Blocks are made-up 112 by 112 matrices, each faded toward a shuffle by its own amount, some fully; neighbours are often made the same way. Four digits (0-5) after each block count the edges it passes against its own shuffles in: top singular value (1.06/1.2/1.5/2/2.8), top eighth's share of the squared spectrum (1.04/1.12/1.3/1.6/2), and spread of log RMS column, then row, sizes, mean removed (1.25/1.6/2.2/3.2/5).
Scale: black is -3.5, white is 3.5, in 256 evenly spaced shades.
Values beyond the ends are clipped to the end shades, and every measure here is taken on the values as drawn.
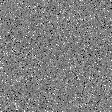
1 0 0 0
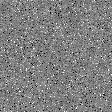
0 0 0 0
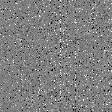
3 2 2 0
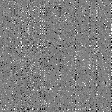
4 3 3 2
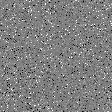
2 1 0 0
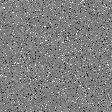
1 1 0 0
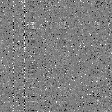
4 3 2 1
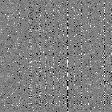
4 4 3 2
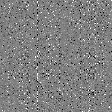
4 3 2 1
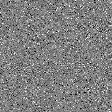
4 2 1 1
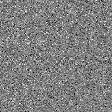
3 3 1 1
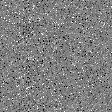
1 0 1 0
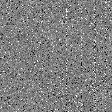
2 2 2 0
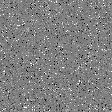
3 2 1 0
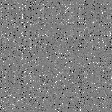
4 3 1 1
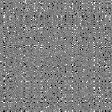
5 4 3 3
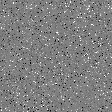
0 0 0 0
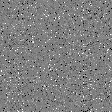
3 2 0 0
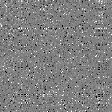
4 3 2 1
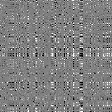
5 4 4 3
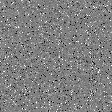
3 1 0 0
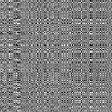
5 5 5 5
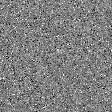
2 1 0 0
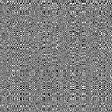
5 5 4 4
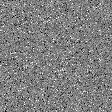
1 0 0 0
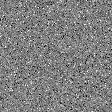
0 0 0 0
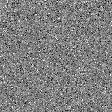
3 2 0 0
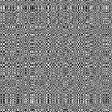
5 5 4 4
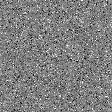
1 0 0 0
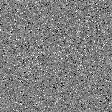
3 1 0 0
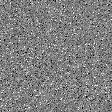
2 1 0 1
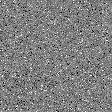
1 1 0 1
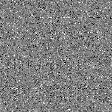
3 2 0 2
